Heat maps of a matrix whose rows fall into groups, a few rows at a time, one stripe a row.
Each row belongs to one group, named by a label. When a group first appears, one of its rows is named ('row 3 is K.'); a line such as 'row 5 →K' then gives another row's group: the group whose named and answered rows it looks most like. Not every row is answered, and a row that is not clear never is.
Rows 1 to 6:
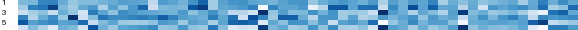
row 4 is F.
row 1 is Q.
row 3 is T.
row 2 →Q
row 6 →T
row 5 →Q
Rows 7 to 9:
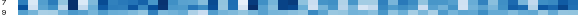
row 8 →F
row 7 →F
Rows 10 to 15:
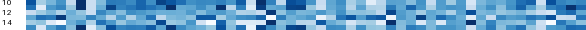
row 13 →Q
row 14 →T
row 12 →T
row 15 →F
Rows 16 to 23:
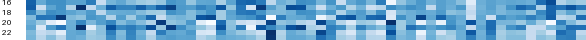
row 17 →F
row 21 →F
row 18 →Q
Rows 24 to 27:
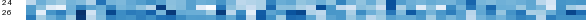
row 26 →F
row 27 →F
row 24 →T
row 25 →T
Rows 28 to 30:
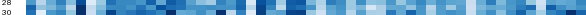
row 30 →F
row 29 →F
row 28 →F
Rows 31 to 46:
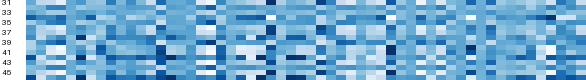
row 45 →T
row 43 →T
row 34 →Q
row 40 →T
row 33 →T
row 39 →Q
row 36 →T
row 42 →F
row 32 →Q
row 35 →Q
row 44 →Q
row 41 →T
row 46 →F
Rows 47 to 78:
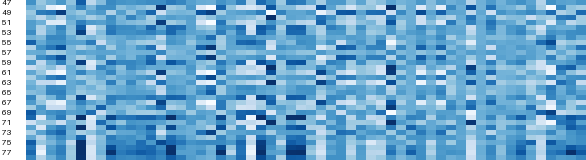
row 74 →F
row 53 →F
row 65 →Q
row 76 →F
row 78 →F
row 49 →Q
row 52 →F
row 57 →T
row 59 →F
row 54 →Q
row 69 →Q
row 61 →T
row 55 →Q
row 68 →T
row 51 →T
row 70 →F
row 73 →Q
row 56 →Q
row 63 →T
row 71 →T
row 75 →F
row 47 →F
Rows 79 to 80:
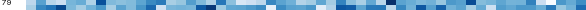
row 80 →Q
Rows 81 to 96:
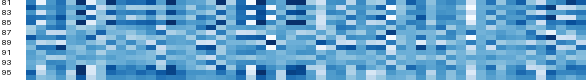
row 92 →T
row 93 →Q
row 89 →T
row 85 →F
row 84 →Q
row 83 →F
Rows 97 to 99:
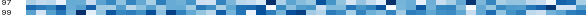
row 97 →T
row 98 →Q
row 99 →F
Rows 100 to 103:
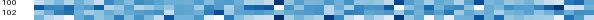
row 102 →Q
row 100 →T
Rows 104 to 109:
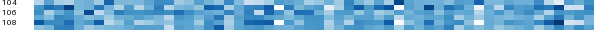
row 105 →Q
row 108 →Q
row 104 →T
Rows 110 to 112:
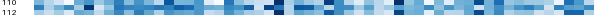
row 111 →F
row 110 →T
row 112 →T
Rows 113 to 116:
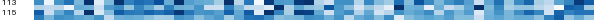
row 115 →F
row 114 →T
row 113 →F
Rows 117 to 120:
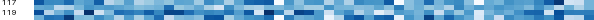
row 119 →F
